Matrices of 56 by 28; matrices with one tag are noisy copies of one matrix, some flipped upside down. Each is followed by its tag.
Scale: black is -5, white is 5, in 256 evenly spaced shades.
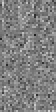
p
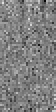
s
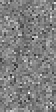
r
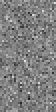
r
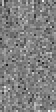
p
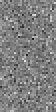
r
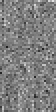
p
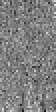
s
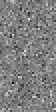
r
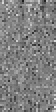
s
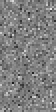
r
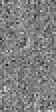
p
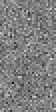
r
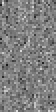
p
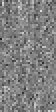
p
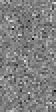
r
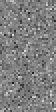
r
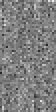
p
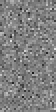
r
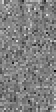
s
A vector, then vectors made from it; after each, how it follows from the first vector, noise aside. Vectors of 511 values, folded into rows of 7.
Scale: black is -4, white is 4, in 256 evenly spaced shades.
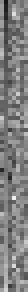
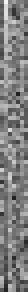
negated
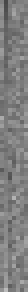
shrunk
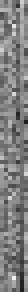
reversed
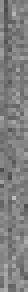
shrunk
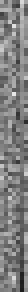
reversed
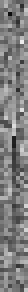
wrapped around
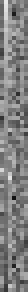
negated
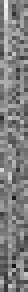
negated
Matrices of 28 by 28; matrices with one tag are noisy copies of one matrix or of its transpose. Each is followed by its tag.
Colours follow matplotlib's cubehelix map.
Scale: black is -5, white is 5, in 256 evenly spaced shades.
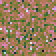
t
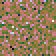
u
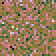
u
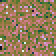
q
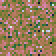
t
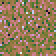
u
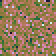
q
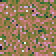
q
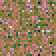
t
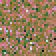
t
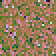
q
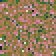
q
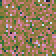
q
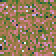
q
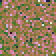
q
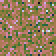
t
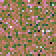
t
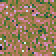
q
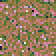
q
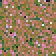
q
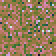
t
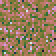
t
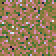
u
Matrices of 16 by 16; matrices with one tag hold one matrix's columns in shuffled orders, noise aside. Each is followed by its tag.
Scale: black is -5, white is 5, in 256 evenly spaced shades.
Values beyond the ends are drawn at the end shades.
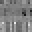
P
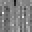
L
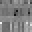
P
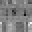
P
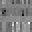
P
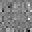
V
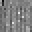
L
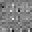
V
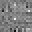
V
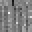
L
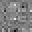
V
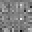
V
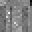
L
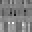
P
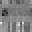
P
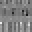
P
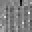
L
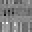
P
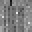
L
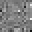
V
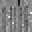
L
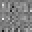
V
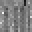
L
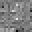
V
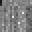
L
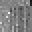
L
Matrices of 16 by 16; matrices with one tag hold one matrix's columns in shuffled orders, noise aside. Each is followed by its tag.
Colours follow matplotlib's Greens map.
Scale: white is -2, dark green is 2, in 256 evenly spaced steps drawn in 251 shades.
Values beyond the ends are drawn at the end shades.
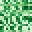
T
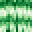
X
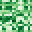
T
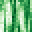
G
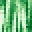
G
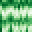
X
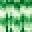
X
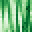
G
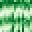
X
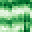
X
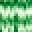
X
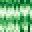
X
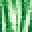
G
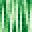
G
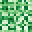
T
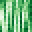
G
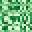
T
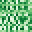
T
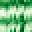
X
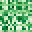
T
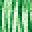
G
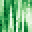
G
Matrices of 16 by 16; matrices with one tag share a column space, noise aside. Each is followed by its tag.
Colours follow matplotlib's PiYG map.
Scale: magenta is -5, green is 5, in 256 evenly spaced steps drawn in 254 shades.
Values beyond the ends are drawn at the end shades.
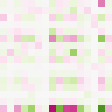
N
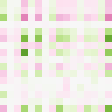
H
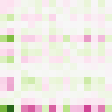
N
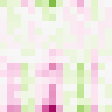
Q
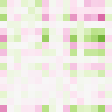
H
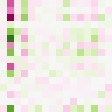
H
